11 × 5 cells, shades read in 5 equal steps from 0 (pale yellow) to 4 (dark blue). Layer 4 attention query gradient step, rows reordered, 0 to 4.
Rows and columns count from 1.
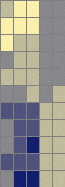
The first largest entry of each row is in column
4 4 4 1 4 1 1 2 3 1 2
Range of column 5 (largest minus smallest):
1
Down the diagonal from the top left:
1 0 1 2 2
